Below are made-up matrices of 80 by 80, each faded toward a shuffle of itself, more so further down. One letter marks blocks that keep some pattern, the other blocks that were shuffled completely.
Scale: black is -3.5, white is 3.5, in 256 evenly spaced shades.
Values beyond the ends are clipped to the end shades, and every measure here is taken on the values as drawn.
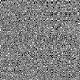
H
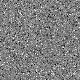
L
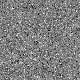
L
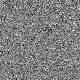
L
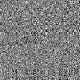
H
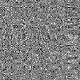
H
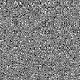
H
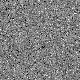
L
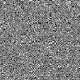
H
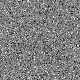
L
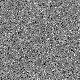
L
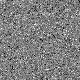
L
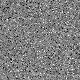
L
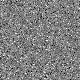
L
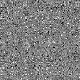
H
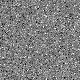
L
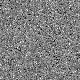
L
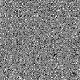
H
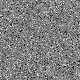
L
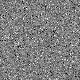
L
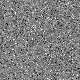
L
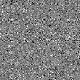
H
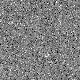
L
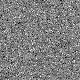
L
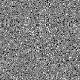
H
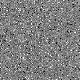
H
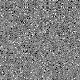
H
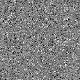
H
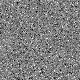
L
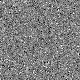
L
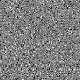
H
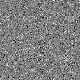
H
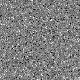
H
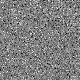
H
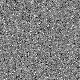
L
